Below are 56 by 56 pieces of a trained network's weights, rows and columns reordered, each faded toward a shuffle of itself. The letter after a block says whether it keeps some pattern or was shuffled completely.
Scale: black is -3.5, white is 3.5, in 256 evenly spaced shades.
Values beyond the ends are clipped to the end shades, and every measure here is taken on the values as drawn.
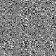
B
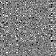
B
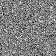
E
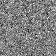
E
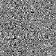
B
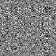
B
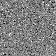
E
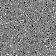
E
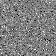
E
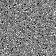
E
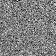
E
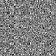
B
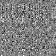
B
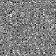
B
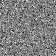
E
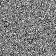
E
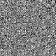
B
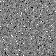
E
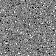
E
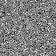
E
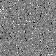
E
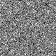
E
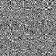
B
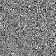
B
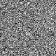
B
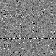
B
